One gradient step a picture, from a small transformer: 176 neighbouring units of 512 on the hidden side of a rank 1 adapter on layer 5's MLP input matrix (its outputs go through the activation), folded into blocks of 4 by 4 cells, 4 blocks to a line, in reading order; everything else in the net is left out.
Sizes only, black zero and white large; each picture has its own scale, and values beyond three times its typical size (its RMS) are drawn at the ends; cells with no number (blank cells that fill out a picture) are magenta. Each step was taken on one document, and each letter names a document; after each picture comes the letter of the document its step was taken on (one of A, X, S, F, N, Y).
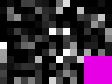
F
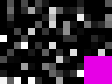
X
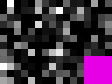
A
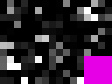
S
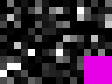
A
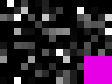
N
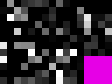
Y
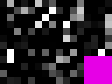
X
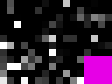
S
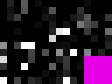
N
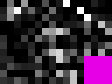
F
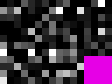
F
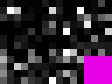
F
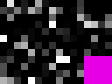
X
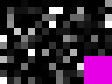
X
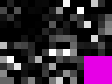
F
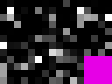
S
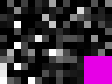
A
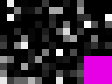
X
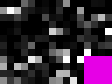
F
